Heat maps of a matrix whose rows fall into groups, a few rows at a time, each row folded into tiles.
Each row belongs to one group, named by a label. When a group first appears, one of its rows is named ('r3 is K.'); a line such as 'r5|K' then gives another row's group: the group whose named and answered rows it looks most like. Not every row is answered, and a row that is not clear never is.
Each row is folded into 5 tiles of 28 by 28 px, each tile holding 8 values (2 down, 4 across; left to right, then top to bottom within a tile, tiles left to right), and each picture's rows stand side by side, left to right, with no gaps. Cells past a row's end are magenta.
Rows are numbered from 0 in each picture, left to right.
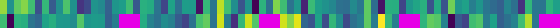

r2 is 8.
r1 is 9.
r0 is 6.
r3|8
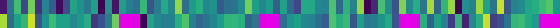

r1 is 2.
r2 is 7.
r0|9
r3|7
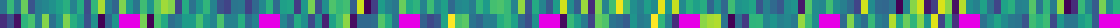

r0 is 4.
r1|6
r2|7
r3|4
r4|2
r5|8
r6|7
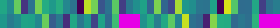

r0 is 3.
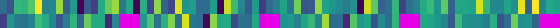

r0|2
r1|3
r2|3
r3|2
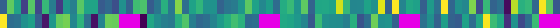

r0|9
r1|2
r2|2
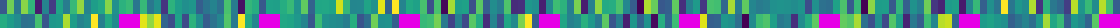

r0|7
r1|8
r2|2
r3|8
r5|9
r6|8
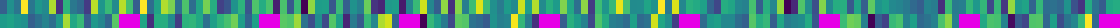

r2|8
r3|2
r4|2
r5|7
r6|8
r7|8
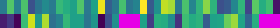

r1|6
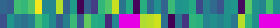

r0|2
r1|8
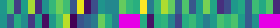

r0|7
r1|6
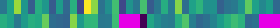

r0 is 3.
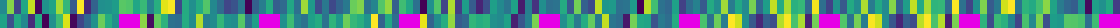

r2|7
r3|9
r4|3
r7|6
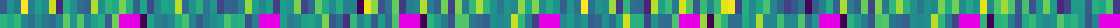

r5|6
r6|2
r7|6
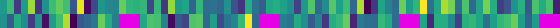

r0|7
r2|7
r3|6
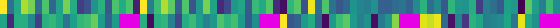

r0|6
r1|6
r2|9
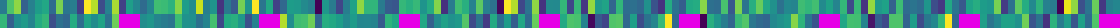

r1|2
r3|3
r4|8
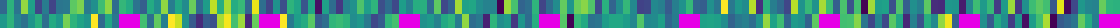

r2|9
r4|6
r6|8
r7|7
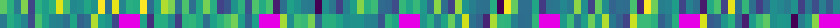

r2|9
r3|3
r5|9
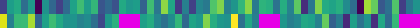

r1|7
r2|3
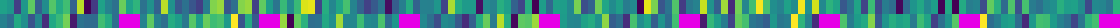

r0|7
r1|7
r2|6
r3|9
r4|3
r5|2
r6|9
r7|9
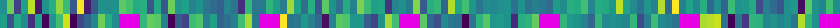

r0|7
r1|8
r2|9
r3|9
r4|2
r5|8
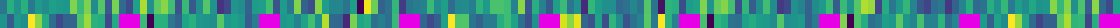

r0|4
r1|6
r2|3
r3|4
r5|6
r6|6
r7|4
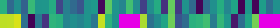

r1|9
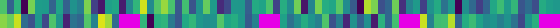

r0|8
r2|3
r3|9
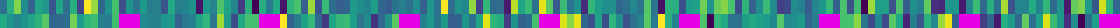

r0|3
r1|9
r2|9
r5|6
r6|8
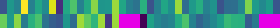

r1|2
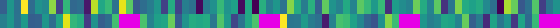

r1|9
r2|9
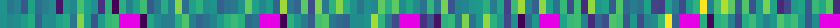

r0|9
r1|2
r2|2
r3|4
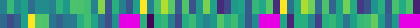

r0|4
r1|6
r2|6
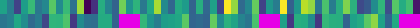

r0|7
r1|3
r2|6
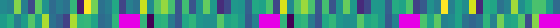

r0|3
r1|6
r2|6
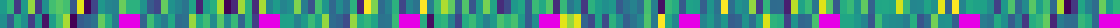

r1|7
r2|3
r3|6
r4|8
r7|7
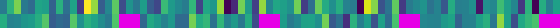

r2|3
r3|9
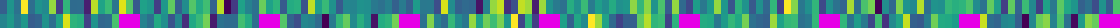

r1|7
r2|9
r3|7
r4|4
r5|3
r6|7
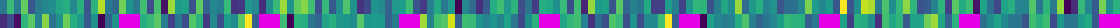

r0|4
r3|9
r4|8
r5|2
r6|6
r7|7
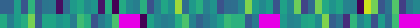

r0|9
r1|2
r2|3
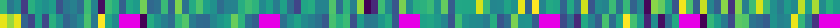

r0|8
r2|7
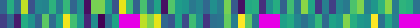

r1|8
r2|7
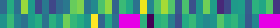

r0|7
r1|6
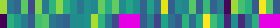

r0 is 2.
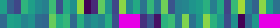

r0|7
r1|4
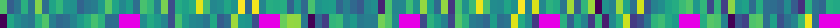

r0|2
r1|2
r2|8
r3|2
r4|7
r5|8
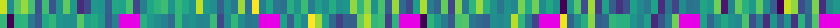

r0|6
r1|2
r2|4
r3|2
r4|9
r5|3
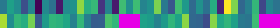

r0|9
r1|3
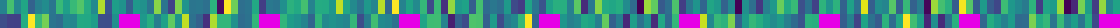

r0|4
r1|3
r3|8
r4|3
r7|7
